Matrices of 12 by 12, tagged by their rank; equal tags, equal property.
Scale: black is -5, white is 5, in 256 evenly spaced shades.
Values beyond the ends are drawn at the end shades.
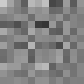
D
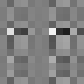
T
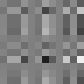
T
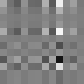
T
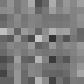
D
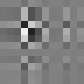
T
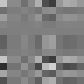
T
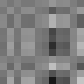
T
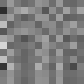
D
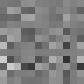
D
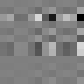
T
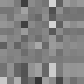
D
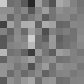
D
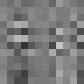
D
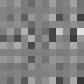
D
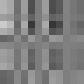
T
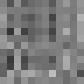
D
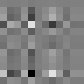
T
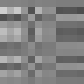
T
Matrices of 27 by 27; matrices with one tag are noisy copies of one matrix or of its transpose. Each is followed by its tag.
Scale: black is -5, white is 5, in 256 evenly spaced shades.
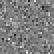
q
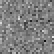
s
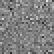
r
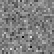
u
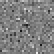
s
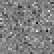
u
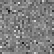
r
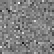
r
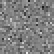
q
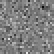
q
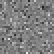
q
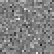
s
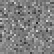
u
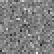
s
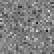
u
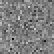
s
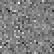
r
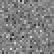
u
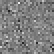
r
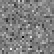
u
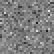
u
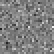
q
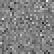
r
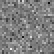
u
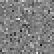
s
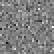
q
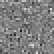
s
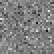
u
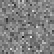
u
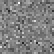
r
